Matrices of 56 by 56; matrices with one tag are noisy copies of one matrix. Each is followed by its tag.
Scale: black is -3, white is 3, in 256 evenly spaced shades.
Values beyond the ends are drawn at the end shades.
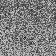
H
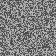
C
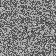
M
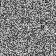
M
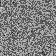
M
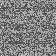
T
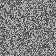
C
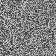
C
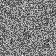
C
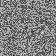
M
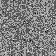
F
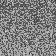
H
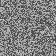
M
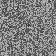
F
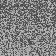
H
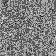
F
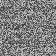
T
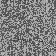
F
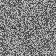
C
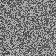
C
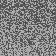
H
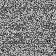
T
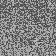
H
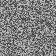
M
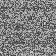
T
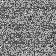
T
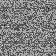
T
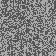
F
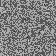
M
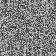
F
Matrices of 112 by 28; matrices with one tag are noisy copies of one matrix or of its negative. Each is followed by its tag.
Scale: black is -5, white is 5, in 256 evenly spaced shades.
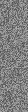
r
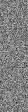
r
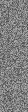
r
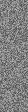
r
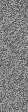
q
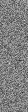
q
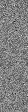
q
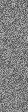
q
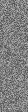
q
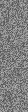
r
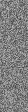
r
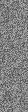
r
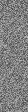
q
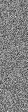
r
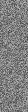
q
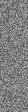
r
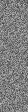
q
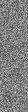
r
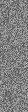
r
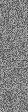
r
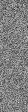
q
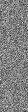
r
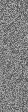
q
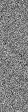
q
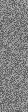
q
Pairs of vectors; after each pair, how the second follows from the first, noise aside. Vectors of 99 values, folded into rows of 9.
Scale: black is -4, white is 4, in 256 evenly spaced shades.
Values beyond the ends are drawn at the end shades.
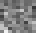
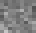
shrunk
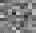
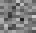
reversed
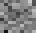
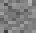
shrunk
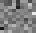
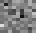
wrapped around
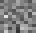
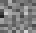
wrapped around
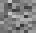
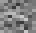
reversed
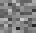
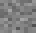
shrunk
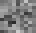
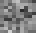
reversed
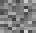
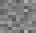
shrunk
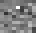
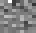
wrapped around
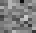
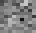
wrapped around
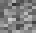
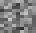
reversed
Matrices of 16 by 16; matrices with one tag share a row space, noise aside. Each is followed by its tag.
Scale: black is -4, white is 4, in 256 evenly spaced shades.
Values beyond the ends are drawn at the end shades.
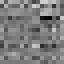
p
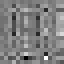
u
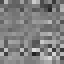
p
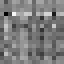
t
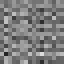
t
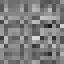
p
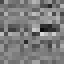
p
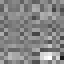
p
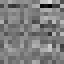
p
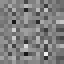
u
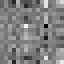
u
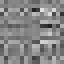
p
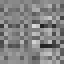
p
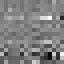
p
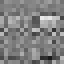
p
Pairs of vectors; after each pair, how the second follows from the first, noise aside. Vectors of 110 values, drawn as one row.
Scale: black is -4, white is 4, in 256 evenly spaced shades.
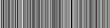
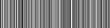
negated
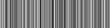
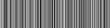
sign-scrambled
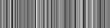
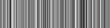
sign-scrambled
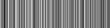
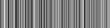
negated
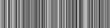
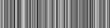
wrapped around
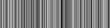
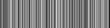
wrapped around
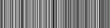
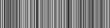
wrapped around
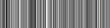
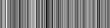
negated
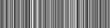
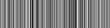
negated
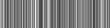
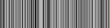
negated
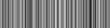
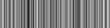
wrapped around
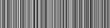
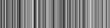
sign-scrambled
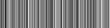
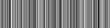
wrapped around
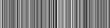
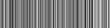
wrapped around
